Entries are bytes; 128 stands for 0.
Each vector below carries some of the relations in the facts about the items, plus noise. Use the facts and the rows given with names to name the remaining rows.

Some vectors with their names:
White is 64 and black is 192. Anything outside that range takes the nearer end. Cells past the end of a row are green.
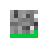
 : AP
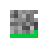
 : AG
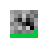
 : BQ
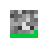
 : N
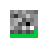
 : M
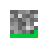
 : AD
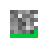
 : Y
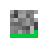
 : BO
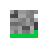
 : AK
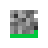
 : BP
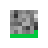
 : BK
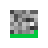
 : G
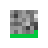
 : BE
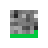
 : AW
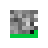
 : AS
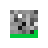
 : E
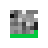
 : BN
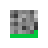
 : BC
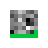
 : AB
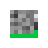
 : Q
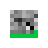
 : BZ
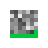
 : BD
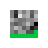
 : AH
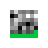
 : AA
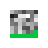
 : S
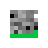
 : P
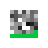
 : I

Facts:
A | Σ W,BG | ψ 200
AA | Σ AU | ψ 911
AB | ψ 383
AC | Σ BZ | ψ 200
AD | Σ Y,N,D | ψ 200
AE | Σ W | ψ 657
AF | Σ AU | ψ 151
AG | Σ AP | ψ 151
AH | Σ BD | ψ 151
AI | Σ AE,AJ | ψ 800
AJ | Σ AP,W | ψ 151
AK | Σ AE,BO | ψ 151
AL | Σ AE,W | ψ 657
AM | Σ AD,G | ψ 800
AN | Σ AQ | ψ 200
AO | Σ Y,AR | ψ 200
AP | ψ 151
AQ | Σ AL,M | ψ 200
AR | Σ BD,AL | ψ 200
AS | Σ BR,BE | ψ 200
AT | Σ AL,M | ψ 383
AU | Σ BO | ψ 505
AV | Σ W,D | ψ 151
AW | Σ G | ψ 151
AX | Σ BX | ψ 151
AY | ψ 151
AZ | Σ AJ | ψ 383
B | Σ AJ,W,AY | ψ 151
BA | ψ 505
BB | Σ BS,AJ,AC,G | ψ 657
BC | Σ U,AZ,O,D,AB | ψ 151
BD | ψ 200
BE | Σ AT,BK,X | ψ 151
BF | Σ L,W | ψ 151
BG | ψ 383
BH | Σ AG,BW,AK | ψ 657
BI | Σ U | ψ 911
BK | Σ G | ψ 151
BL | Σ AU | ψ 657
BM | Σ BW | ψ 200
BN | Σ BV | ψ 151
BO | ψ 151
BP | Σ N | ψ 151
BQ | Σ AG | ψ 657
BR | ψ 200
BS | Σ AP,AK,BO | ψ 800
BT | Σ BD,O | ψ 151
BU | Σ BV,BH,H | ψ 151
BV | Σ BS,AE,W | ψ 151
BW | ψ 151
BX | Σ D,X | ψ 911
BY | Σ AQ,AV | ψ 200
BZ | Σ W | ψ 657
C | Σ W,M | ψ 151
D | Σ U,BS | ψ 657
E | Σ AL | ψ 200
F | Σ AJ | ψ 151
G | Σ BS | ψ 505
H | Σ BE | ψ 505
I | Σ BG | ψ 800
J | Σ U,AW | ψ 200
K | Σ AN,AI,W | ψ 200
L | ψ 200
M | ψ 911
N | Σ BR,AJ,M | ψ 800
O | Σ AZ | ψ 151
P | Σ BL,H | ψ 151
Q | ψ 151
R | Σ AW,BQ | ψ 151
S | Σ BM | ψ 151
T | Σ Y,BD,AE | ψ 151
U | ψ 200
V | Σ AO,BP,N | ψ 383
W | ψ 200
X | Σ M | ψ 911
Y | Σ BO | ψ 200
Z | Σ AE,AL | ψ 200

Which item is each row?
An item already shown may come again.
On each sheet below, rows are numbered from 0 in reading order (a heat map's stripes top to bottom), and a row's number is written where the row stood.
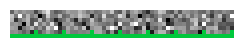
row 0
E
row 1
V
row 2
BH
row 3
A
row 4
AY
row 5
AB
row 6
AS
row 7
R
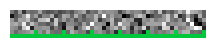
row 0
AM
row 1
AX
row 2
U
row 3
E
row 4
BI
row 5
N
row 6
BG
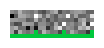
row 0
P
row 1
U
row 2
BR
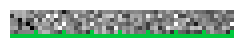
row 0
BL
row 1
BM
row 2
Z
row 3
BW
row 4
C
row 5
AC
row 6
X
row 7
J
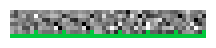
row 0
AG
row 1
BB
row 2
BB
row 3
A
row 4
L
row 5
BX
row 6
AZ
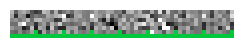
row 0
AY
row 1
AU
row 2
BU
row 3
BQ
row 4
H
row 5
I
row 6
T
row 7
O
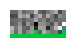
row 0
F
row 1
U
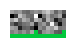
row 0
AF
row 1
AT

